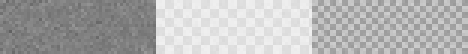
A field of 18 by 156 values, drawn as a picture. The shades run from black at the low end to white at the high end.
The table splits into one row of 3 panels. Panel 1,1: middling, fine-grained, faint in contrast. Panel 1,2: very high, checkered, faint in contrast. Panel 1,3: high, checkered.
